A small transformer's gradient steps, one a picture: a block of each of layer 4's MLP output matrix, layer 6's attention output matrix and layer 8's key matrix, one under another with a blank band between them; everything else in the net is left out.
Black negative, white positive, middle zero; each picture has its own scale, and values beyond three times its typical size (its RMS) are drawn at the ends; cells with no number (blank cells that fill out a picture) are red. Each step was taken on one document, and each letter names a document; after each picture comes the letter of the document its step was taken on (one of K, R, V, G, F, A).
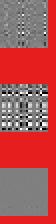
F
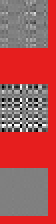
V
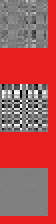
V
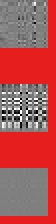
V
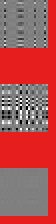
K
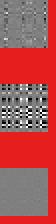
F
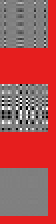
K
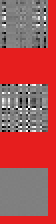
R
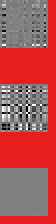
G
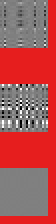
K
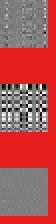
F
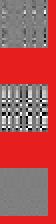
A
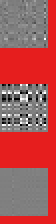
V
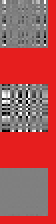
G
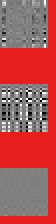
G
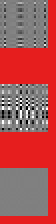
K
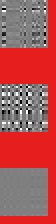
R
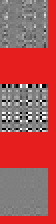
F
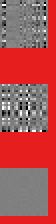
R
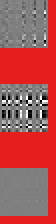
A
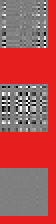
R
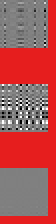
K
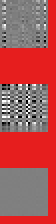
G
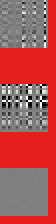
A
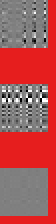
A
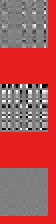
A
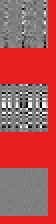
F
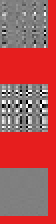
A
